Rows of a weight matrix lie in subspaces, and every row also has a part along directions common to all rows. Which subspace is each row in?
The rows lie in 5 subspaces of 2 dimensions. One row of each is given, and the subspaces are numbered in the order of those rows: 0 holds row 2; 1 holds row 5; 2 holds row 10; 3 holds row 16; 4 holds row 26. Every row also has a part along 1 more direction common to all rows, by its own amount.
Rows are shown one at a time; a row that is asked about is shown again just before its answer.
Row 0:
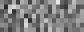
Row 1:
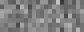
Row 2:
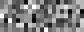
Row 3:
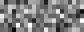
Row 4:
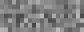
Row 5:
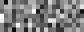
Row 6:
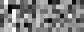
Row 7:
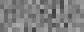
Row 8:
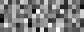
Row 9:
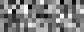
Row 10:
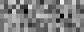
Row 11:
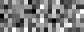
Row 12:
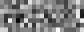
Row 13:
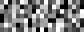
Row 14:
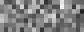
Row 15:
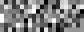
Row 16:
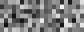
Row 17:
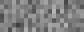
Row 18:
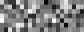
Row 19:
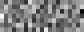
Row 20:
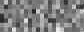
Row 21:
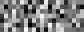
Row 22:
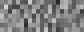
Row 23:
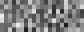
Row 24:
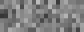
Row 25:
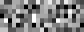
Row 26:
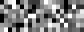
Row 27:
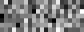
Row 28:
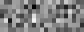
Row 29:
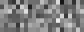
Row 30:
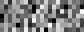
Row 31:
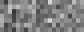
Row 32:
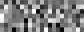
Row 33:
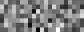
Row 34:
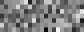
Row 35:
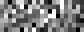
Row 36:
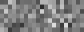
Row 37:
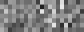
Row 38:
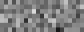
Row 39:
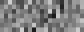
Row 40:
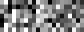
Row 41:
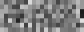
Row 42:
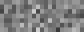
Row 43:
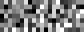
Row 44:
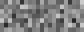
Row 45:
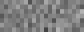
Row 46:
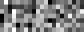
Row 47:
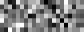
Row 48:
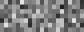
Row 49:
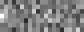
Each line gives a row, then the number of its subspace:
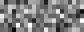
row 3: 1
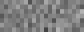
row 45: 1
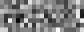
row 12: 0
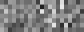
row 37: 4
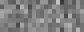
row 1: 2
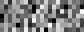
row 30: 0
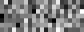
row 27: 2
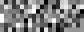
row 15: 4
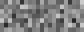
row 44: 3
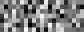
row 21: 2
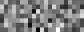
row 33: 3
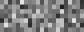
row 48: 3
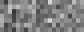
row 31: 1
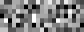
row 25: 0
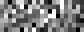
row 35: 4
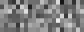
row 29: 2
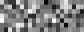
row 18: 4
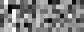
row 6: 1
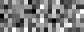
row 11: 3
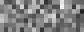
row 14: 4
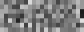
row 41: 0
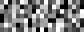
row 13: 3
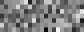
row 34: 1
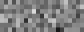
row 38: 0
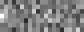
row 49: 2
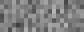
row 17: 4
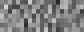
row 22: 1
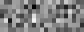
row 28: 0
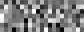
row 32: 2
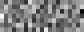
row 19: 0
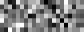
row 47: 4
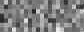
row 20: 0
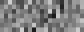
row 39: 4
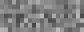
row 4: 0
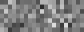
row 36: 4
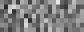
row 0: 1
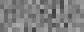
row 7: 4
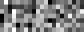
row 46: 1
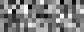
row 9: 2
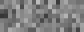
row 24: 2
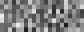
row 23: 4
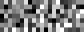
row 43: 3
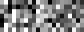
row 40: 1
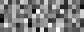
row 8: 3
